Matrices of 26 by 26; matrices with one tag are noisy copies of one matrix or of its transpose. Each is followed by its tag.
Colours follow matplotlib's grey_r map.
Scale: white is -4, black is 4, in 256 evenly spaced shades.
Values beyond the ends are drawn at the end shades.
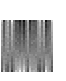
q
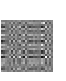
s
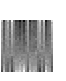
q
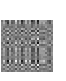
s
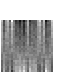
q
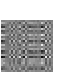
s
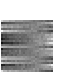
q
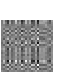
s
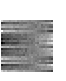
q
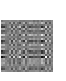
s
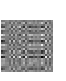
s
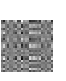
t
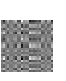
t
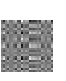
t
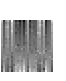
q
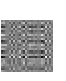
s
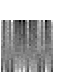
q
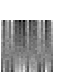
q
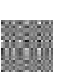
t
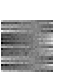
q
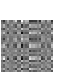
t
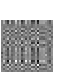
s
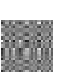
t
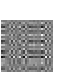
s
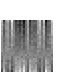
q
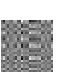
t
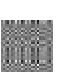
s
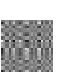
t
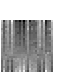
q
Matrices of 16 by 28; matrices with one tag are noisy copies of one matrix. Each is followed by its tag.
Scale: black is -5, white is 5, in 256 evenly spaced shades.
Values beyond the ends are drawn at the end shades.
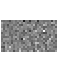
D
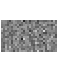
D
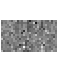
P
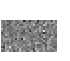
D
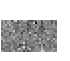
P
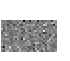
D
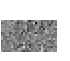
P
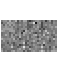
P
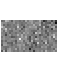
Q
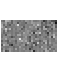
Q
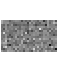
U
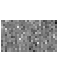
Q
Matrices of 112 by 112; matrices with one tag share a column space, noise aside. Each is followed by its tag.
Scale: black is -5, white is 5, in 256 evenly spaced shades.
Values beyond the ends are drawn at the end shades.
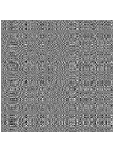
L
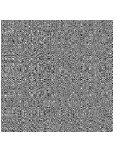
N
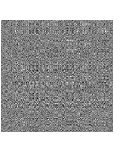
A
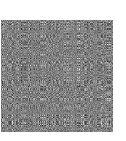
L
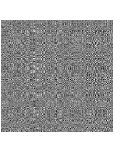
N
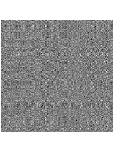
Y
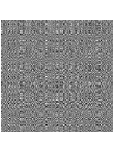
A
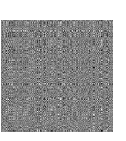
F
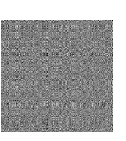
Y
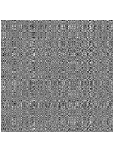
Y
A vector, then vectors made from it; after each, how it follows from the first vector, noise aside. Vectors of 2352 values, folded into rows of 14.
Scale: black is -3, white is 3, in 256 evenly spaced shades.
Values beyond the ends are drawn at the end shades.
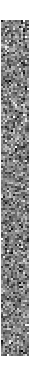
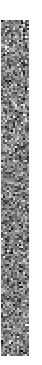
copied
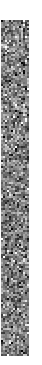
copied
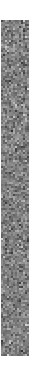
shrunk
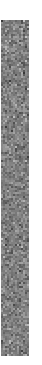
shrunk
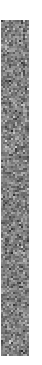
shrunk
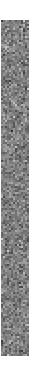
shrunk
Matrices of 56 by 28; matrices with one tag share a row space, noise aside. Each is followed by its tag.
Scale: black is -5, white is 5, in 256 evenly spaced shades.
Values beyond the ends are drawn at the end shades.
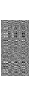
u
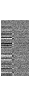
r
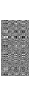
u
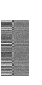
r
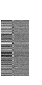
r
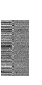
r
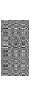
u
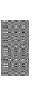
u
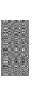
u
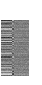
r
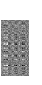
u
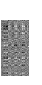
u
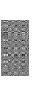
u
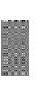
u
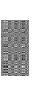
u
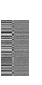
r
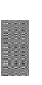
u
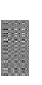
u
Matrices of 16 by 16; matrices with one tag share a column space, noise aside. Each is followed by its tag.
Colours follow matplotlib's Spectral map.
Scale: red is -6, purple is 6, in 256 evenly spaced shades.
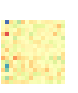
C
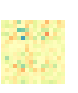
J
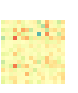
J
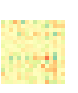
C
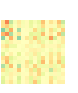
J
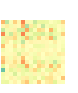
J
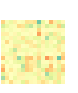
C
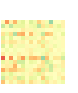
C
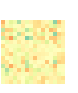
J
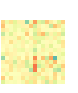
C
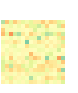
C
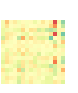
J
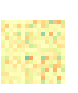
C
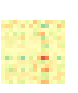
C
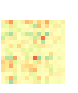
C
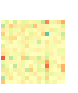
C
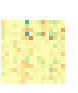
J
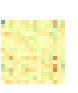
C
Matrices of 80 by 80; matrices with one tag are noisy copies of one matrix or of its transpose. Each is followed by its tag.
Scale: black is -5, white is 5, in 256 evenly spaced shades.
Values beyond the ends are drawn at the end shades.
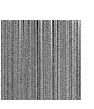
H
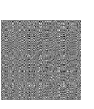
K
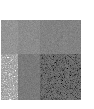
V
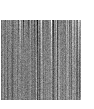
H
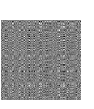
K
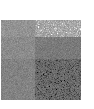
V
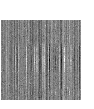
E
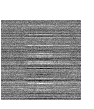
E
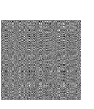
K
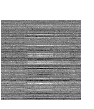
E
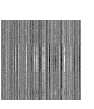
E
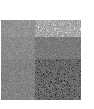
V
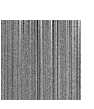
H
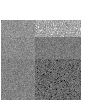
V
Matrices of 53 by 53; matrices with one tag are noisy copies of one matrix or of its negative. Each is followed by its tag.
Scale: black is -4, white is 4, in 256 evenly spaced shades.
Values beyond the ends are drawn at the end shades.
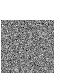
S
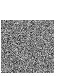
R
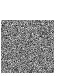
S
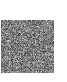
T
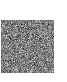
S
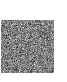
S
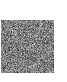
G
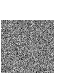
R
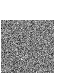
R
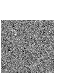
G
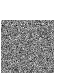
S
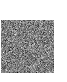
G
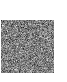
S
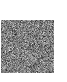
G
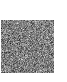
R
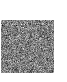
S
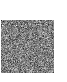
S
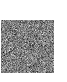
G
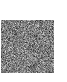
G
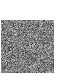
G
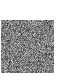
T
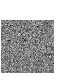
T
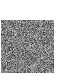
G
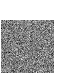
R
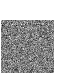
S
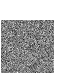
G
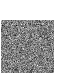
S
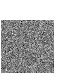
G
